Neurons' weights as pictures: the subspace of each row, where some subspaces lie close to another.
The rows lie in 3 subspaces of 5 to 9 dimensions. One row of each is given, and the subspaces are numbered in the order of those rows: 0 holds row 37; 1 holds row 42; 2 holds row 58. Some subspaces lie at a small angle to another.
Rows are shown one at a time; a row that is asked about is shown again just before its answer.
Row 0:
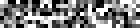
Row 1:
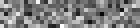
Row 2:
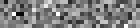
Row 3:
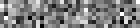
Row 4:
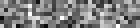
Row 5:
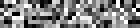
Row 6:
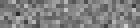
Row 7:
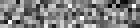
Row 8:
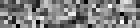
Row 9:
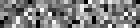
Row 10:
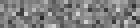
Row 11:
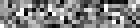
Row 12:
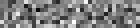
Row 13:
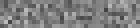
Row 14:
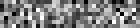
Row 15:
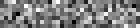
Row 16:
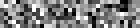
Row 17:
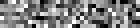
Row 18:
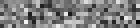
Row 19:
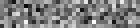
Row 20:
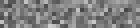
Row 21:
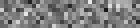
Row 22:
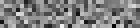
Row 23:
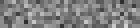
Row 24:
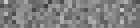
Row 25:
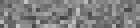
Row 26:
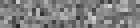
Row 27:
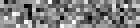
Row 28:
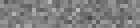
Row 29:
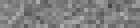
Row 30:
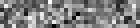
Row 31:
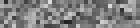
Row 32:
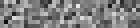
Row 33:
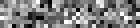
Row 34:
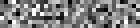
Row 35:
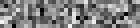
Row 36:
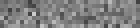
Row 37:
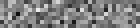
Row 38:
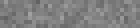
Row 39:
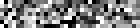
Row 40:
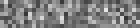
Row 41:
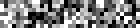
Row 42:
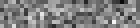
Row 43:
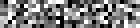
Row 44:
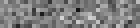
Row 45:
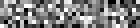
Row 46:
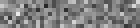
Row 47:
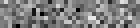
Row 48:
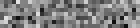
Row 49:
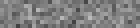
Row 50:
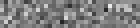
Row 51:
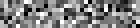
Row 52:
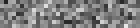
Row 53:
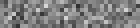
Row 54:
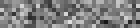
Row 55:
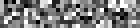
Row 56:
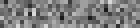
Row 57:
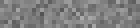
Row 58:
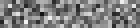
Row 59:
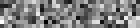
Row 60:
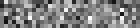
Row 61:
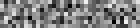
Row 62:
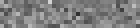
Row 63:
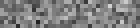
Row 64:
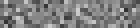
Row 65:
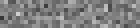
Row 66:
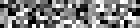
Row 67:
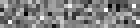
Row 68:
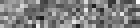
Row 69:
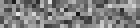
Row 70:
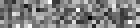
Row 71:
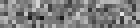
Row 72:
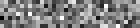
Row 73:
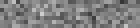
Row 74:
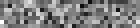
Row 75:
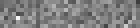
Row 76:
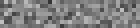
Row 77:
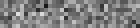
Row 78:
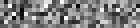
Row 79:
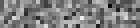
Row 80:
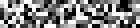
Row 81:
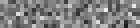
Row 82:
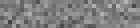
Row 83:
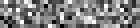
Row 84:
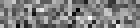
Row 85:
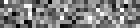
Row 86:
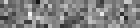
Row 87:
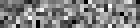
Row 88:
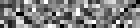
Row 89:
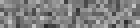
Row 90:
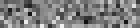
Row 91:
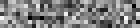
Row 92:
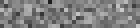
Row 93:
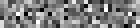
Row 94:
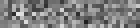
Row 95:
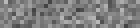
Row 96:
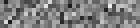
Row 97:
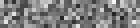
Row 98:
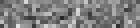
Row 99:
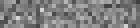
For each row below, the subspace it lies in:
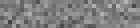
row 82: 2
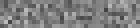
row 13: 2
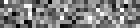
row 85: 0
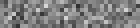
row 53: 2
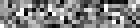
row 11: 2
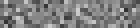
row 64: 2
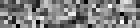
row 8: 2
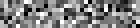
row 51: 1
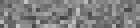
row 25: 0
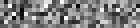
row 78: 2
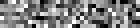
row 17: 1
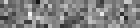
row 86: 0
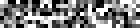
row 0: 0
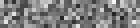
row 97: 1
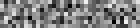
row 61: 2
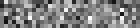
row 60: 1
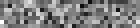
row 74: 2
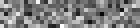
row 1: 0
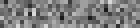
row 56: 2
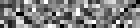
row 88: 2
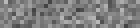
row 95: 0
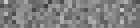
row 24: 2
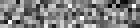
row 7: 2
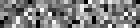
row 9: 1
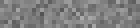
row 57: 2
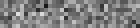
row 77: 1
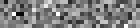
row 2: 2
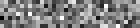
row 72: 1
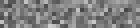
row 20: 0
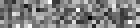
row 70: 0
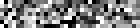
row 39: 0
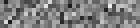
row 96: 2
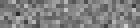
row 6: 2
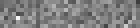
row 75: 2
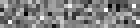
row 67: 1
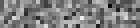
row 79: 0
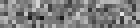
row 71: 1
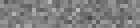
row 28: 1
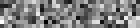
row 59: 2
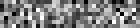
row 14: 1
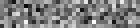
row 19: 1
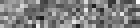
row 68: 1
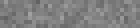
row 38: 0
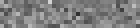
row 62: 0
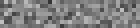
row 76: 1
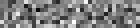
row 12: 0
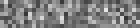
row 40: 2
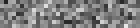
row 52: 1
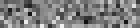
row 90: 2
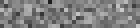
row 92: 0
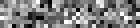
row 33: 0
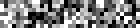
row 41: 0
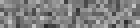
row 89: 1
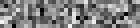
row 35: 1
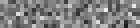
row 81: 1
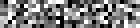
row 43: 2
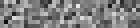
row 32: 2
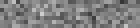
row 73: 1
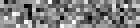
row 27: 0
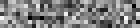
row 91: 1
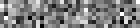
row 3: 2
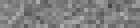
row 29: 0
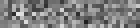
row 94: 2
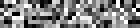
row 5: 2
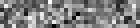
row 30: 0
